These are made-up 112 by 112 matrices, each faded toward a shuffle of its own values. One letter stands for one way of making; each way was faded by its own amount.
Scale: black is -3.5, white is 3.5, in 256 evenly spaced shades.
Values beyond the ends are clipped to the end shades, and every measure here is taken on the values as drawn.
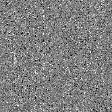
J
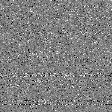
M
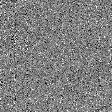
J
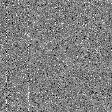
J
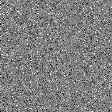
J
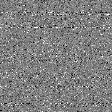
M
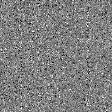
J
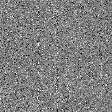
J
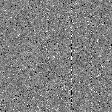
J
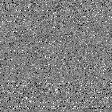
M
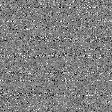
M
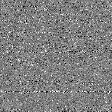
M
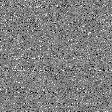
M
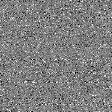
M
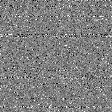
M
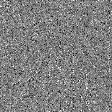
J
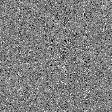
J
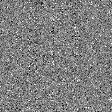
J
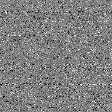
M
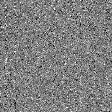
J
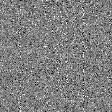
J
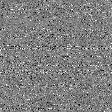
M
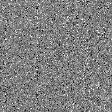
J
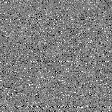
M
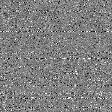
M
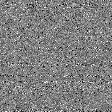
M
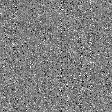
J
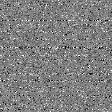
M
